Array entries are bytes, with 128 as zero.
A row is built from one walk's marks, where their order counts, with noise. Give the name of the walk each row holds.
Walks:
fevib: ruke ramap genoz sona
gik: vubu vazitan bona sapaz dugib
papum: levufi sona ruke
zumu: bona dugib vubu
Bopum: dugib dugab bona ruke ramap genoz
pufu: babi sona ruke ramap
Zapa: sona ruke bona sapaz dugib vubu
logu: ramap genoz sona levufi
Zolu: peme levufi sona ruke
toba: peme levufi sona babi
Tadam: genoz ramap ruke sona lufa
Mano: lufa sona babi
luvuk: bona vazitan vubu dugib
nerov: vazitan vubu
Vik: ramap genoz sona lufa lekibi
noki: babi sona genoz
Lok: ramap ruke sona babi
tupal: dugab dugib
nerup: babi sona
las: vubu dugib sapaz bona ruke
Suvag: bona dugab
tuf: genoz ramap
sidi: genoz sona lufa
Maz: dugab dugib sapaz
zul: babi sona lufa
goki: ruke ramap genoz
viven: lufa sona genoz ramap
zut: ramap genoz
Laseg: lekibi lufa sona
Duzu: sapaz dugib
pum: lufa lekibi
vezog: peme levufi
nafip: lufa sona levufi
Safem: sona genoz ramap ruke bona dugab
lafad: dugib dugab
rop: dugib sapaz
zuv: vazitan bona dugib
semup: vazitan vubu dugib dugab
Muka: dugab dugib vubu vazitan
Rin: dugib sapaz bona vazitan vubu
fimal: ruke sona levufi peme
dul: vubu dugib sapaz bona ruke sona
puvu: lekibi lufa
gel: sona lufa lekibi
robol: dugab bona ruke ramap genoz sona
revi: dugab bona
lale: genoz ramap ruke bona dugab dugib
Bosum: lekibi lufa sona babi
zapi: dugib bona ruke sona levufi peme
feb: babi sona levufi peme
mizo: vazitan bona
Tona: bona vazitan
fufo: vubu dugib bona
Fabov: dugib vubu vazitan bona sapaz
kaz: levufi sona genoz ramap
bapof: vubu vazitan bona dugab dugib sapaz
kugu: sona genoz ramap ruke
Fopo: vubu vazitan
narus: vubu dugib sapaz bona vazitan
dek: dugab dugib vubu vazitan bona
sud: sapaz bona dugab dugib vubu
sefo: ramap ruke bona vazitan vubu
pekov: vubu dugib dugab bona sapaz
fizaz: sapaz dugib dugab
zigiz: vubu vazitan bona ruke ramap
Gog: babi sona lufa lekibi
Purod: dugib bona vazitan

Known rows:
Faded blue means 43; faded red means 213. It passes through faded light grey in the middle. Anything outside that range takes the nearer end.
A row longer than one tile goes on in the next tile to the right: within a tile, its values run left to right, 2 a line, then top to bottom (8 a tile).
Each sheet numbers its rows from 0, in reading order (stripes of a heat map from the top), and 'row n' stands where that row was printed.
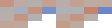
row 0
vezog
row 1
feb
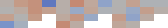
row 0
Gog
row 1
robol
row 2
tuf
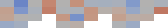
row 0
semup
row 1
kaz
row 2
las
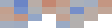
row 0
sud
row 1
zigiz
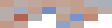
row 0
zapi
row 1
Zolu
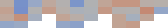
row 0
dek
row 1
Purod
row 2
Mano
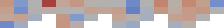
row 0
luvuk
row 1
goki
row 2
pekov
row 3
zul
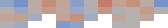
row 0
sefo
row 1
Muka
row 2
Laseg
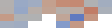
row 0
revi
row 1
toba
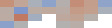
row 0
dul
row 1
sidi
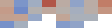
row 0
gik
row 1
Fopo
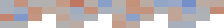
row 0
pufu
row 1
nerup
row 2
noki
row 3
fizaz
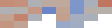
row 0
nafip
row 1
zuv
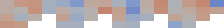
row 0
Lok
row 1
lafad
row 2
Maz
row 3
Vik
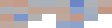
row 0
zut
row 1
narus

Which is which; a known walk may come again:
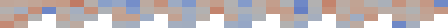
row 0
fimal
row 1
nerup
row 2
Zapa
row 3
lafad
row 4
Tona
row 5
pekov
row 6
papum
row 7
pum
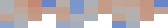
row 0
Vik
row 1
fufo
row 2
gel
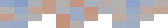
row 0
nerov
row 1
viven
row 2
mizo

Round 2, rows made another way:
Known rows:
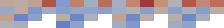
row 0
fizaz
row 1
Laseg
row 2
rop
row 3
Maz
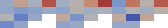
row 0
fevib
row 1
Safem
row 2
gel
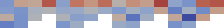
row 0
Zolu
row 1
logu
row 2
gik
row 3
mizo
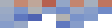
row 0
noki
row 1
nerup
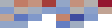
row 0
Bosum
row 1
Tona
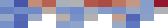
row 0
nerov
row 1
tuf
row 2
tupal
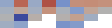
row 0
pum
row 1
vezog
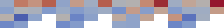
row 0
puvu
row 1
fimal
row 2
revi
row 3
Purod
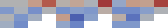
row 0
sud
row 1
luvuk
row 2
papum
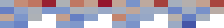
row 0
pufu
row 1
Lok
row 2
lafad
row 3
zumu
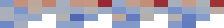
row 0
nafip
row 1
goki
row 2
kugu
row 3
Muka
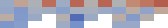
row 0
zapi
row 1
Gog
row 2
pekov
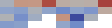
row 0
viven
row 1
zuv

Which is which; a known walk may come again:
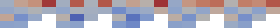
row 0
Bopum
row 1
Vik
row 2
Muka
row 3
Fabov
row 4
bapof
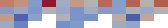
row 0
tupal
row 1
feb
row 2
gel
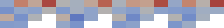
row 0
dul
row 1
semup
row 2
viven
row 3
robol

